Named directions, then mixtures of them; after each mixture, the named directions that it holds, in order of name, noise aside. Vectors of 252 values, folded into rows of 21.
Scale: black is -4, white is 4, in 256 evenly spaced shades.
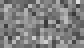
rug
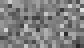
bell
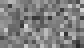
bell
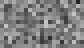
rug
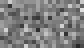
bell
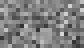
bell, rug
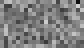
bell, rug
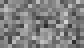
bell, rug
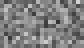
rug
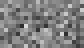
bell, rug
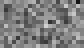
rug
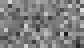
bell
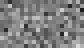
bell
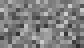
bell, rug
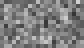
rug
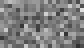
bell
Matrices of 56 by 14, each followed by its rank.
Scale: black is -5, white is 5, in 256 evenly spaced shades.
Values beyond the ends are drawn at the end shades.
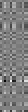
one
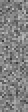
full rank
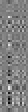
two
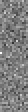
full rank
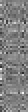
three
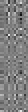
two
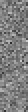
full rank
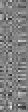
three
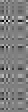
one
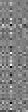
two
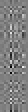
two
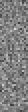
full rank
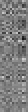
three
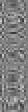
three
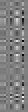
one
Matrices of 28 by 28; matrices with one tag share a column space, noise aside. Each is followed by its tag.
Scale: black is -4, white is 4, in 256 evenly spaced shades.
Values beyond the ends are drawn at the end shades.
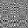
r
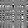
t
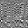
r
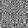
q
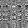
t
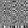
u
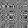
t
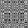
q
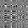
t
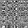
u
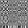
u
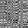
q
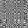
q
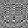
r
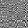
r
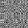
q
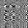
t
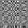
u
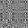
q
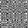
q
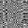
q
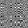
r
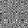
q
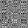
q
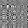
t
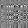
t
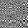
r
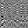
r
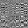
r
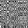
u
